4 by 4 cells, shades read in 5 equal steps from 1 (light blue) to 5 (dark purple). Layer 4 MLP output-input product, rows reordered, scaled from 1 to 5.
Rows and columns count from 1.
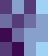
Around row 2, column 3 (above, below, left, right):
4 2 4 2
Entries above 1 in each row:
3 4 4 3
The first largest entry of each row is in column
1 2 1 2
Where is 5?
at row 3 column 1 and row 4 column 2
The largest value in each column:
5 5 4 2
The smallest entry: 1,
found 2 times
